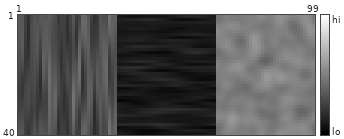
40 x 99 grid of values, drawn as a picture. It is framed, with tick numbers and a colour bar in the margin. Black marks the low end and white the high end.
It is made of 1 by 3 panels. Panel 1,1: low, streaked downward. Panel 1,2: very low, streaked across, faint in contrast. Panel 1,3: middling, blotchy, faint in contrast.
